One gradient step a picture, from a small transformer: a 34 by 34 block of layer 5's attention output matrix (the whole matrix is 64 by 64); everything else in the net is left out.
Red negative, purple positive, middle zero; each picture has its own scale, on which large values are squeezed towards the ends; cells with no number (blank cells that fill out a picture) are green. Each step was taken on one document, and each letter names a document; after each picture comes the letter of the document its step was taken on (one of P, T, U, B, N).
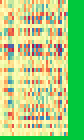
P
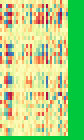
P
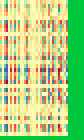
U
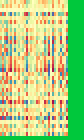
U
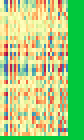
U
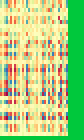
U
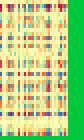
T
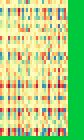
T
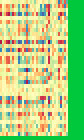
T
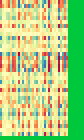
T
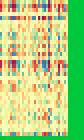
T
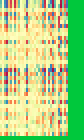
U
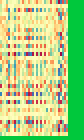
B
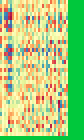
P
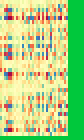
P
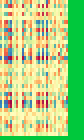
P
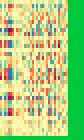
P
